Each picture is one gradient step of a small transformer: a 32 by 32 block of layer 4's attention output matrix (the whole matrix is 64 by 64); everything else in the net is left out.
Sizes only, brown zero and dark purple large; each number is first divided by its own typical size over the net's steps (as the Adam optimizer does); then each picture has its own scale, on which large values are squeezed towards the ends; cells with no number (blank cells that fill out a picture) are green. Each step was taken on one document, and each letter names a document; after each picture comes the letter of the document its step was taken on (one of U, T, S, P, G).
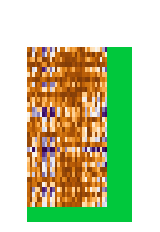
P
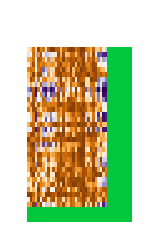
P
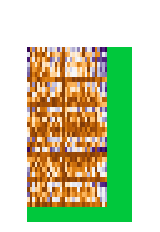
P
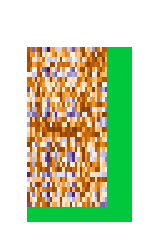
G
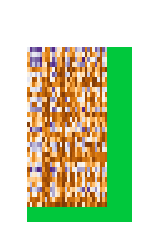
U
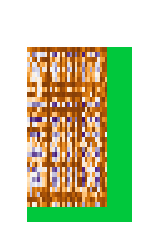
U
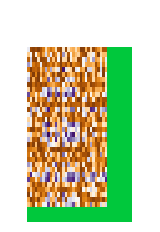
G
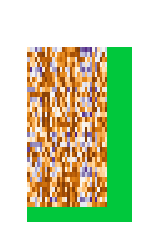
U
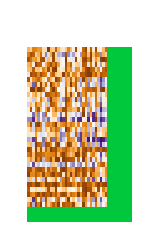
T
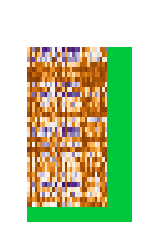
G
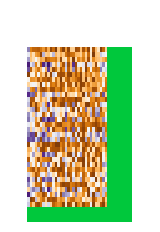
G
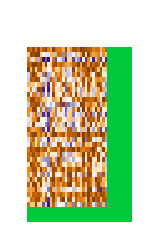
G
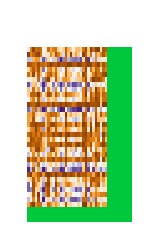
T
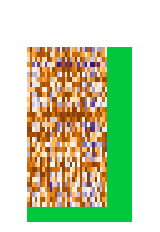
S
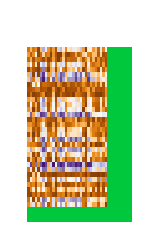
T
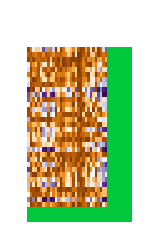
P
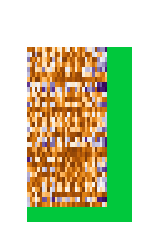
P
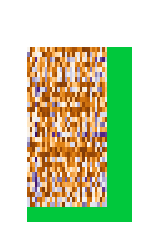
S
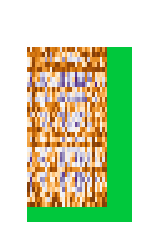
T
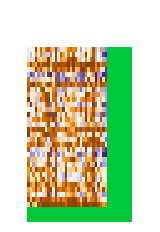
T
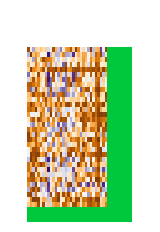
G
